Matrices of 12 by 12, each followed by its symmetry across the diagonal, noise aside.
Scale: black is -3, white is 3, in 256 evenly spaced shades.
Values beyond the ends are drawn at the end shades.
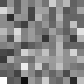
neither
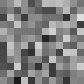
antisymmetric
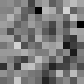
neither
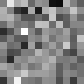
neither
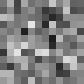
antisymmetric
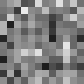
antisymmetric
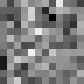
neither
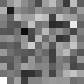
neither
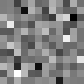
antisymmetric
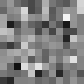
antisymmetric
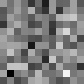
neither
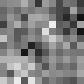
antisymmetric
